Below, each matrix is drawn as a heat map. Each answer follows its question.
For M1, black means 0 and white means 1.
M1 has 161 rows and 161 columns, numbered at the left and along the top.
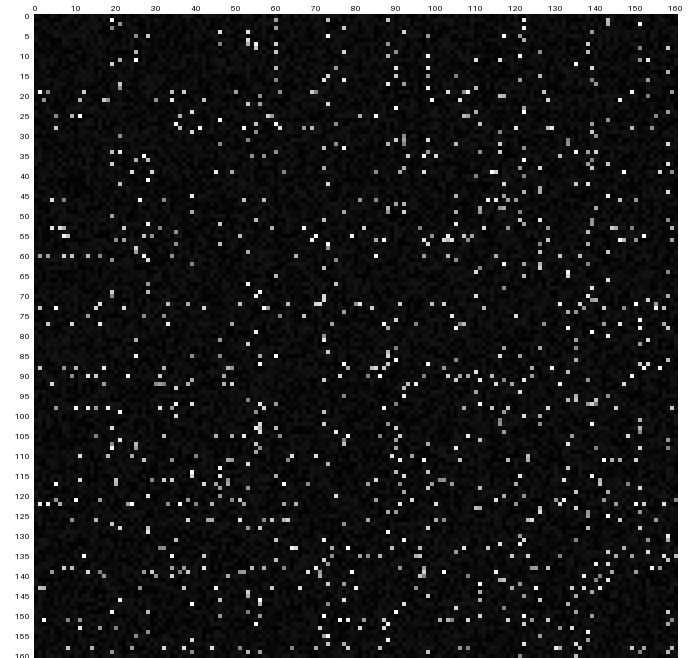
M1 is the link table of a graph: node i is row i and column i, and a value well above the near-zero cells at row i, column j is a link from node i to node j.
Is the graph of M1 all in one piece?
no
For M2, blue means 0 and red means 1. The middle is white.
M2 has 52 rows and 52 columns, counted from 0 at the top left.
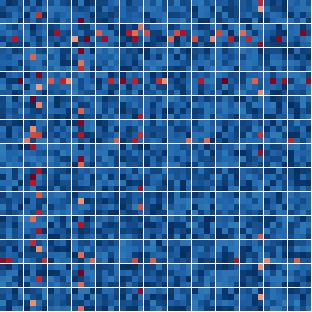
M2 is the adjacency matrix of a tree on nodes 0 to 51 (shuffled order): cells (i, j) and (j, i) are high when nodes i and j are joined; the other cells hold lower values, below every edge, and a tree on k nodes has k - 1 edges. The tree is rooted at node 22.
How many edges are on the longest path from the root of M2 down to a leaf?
2
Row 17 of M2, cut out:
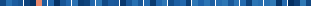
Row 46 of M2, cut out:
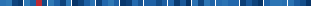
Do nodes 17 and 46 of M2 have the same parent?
yes
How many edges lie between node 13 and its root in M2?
1
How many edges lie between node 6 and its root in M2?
1
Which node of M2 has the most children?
13
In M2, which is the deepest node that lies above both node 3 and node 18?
13
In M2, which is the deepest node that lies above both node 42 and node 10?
13
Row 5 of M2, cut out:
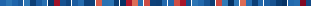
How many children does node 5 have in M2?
9
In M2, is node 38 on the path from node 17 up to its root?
no
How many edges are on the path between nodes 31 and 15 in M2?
4
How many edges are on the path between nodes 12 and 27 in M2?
4
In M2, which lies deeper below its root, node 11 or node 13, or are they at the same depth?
node 11
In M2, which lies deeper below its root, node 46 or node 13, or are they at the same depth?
node 46
